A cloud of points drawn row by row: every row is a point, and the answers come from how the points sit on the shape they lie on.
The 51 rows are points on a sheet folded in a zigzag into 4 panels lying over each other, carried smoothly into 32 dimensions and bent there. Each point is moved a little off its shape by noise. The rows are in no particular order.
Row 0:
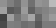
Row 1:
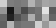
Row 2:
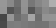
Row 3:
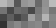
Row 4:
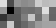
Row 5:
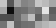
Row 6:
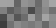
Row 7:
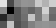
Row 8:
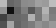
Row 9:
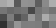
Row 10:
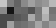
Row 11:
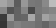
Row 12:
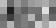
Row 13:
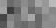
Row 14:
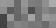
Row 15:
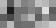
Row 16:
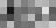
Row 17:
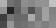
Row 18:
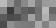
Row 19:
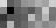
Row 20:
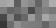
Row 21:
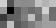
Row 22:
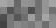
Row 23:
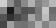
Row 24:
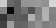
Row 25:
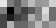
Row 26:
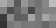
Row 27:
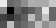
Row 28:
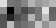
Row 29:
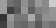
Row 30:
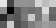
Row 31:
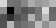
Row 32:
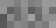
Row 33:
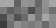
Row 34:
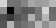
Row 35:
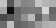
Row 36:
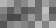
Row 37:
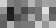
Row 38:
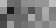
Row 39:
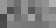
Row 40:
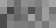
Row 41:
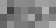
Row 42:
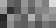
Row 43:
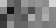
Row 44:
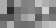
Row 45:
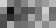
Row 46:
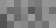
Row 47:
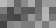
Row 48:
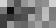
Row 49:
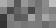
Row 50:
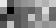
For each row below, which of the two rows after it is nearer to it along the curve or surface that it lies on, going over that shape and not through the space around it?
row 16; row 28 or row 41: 41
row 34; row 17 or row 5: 17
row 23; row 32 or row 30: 30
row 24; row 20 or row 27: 27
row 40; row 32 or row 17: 17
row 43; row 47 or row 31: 31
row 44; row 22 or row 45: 22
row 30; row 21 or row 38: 21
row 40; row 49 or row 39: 39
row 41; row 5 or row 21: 5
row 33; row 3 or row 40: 40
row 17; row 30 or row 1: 30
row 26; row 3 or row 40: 3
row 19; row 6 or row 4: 4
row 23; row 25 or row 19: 25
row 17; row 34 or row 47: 34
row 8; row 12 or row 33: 33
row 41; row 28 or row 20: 20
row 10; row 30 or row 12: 30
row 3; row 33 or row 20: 20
